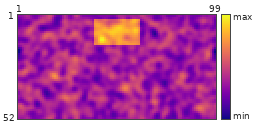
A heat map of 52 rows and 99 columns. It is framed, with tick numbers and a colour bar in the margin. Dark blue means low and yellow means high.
Values change most from cell to cell in the top middle. The top middle is the ninth with the highest average. The values are skewed, with a long tail toward high values. An odd patch, higher than its surroundings, sits in the top middle.
